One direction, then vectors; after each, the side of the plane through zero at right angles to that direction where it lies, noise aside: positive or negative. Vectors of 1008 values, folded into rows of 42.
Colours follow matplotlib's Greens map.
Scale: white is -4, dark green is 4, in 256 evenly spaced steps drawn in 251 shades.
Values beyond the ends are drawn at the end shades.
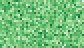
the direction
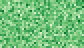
negative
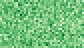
positive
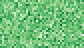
negative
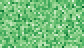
negative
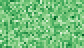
positive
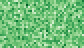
negative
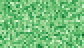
positive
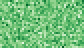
negative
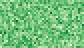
negative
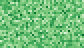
positive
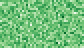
negative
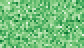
negative
